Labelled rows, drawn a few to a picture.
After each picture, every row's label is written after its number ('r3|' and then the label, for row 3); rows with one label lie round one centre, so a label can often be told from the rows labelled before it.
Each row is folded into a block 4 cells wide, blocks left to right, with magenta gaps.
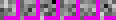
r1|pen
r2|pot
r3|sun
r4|pot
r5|pen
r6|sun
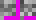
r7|pot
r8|pot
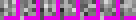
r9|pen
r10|sun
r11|pen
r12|pen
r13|sun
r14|pot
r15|pen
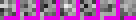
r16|pen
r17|sun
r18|sun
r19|pen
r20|sun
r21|pot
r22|pen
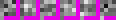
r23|sun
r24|pen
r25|pot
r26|pen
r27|pot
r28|sun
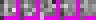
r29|pen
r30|pen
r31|sun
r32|pen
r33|pen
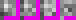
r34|pen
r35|pen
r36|pen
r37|pot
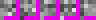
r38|pot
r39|pen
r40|pot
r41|pot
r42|pen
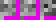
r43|pot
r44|pot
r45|sun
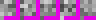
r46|pot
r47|pen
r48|pot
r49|pot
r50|pen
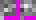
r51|sun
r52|pen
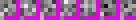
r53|sun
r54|pen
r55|sun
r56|pot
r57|pen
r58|sun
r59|sun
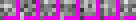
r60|pen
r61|sun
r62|pot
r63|pot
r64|pen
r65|pen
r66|pot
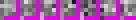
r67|pen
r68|pot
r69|pot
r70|sun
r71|sun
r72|pen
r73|pot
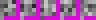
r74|sun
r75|pot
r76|pen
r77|pot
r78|pot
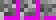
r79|sun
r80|sun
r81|pot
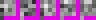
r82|pen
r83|sun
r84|pen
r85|pot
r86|pot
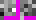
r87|pen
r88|sun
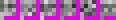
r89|pot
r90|pot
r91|pot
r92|pot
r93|sun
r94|pot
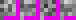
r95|pen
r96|pot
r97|sun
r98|pot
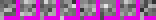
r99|sun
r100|pot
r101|pot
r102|sun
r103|pen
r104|pen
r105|pot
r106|sun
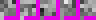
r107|sun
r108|pot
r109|pen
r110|pot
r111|pen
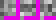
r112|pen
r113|pot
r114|pot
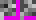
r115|sun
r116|sun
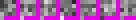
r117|sun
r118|pot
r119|pot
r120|sun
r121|pot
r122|pen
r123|pot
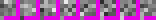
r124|pot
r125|pen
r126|pen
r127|pot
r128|sun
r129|sun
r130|sun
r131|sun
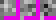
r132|pen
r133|pot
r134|sun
